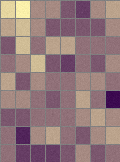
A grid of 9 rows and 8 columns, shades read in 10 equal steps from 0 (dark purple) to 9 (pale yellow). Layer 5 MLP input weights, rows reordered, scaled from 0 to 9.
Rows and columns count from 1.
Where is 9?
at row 1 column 2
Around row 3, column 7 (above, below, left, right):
3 3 4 4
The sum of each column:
43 42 41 36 33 37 38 39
